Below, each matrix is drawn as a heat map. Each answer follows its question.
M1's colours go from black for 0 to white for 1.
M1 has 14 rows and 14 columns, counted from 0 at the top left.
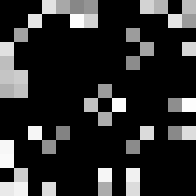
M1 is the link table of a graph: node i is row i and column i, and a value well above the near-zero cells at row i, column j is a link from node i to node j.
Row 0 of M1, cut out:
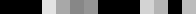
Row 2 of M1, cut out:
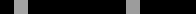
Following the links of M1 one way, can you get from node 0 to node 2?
yes
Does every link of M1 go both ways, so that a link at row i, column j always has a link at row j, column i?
yes
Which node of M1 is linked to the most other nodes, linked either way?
node 0
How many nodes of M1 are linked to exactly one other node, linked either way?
2
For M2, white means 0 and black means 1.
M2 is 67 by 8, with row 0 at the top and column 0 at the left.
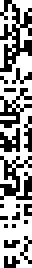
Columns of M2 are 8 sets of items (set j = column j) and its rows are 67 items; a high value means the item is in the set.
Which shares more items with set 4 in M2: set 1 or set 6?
set 1
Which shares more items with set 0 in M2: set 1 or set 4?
set 4
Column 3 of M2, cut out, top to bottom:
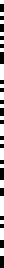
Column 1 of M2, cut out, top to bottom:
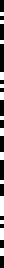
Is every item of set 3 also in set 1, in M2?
yes
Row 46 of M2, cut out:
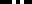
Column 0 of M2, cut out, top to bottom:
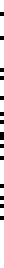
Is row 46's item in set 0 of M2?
yes
